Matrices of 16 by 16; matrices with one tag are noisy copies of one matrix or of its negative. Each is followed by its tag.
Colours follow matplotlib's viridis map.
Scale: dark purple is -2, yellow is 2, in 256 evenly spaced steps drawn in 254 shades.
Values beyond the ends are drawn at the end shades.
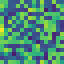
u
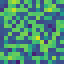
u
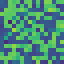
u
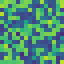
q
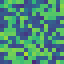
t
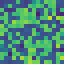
q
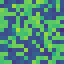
t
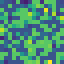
q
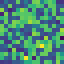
q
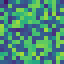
q
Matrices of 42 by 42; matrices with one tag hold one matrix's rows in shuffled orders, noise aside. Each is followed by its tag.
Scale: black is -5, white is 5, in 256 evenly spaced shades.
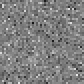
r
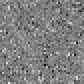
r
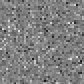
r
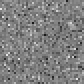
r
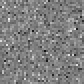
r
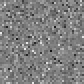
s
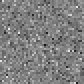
r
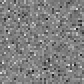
r
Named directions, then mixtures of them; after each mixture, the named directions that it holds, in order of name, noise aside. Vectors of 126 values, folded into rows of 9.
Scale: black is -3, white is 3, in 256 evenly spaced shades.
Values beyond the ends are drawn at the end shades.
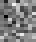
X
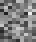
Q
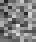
Q, X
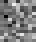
X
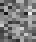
Q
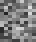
Q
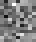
X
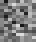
Q, X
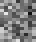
Q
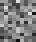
Q, X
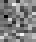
X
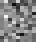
X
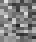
Q, X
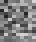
Q, X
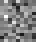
X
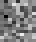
X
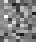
X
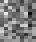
Q, X
